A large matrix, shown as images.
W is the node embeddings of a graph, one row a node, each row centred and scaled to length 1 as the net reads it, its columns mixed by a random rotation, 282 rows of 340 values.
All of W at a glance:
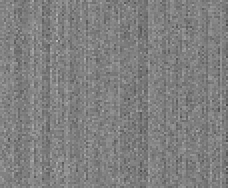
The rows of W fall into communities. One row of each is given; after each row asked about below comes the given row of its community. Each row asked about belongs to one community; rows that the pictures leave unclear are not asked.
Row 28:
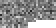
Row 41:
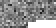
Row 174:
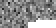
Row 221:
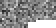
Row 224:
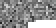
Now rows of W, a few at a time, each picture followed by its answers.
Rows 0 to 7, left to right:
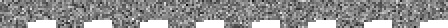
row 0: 174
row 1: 224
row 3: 41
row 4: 41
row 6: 224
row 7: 28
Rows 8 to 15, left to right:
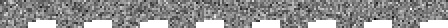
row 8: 174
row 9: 221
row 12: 221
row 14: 28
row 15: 174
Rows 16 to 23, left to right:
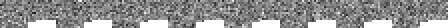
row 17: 221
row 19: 174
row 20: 28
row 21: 41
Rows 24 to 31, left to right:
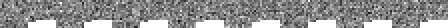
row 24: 224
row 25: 28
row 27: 221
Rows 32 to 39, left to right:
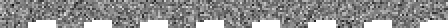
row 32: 28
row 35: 41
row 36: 174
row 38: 224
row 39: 28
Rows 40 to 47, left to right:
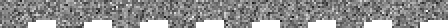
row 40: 174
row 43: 174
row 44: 221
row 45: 224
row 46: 221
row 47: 41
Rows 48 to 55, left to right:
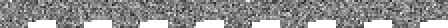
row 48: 221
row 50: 41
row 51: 221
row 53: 174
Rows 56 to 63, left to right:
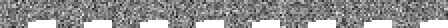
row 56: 224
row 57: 174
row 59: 224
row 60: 28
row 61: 28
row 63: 41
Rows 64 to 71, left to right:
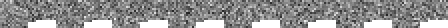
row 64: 224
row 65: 221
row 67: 221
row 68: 174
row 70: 221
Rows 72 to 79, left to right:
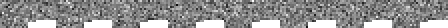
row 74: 224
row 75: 224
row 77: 28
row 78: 28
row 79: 224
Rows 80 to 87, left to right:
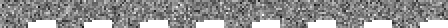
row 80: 224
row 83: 224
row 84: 41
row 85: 174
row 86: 28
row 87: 221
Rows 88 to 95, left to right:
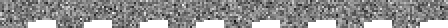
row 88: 221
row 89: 224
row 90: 221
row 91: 28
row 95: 224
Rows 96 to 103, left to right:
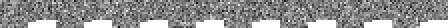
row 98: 28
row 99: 41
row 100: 28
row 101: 174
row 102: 224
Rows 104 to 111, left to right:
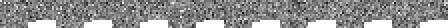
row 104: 28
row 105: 28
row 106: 221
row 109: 221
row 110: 28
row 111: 224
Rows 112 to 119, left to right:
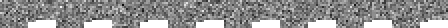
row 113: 221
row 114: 41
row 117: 221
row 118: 221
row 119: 41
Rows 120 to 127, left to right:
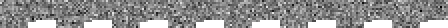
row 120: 224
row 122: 221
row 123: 224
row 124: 28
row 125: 28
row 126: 41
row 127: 224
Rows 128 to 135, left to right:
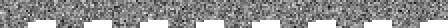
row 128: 28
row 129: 224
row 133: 224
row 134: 28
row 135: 28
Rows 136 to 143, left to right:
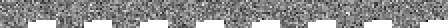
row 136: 41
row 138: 28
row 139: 41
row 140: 221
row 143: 174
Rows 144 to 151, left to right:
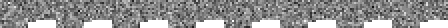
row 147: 41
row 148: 174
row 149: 41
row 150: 41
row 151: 41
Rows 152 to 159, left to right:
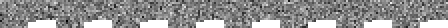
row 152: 224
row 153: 224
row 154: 224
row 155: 28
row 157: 41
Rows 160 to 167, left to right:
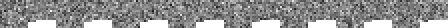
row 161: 221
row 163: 224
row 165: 41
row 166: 224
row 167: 221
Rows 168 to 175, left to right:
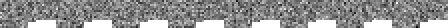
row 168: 221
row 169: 174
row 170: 41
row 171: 41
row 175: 174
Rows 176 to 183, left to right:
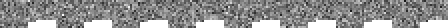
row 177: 224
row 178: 28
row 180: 28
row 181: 28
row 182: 41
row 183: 174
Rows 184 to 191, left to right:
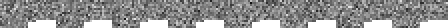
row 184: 28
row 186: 174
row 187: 174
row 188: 28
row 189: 28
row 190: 224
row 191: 41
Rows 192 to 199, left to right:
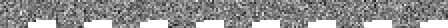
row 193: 174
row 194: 28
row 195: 224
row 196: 41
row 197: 41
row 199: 41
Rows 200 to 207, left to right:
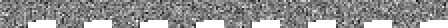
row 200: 41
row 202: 41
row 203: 224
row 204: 41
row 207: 28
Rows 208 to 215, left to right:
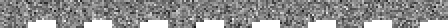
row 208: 41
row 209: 174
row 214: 41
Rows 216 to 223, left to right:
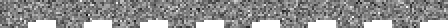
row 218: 174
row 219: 41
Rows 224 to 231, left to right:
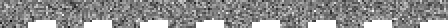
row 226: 224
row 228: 28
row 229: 41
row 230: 221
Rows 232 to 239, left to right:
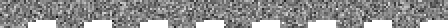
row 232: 28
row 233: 28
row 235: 28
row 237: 41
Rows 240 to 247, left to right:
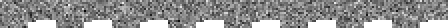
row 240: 174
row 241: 224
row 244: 221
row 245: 41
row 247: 221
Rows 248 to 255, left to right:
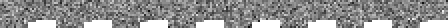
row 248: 224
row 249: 41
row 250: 224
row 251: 41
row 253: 41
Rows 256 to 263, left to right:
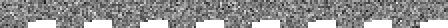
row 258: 28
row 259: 224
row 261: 224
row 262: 28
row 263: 174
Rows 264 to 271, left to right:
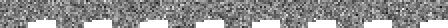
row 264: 174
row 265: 224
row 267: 41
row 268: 41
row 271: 41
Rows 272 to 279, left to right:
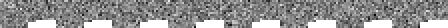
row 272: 224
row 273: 221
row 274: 28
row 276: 174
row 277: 28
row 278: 224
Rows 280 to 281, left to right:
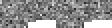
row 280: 224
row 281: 41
